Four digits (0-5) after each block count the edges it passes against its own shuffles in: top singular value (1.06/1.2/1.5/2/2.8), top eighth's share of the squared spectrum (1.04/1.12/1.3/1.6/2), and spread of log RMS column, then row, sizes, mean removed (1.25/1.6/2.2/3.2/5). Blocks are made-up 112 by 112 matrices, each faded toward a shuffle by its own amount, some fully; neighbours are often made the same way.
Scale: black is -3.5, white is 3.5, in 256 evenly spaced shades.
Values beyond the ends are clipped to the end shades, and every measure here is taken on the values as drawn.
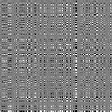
5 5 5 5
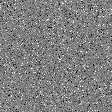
2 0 0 0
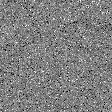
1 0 0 0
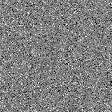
3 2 0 1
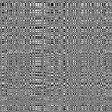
5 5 4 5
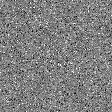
0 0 0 0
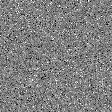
2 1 0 0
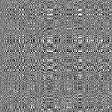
5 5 4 4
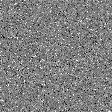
2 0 0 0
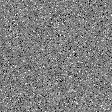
0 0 0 0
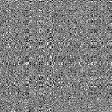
5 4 3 3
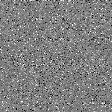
3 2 0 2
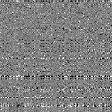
5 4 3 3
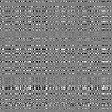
5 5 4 5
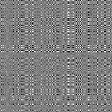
5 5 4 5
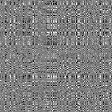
5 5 4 4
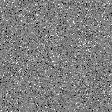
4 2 1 0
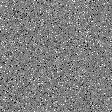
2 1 0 0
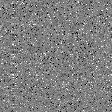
3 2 0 1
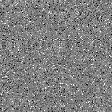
4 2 1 1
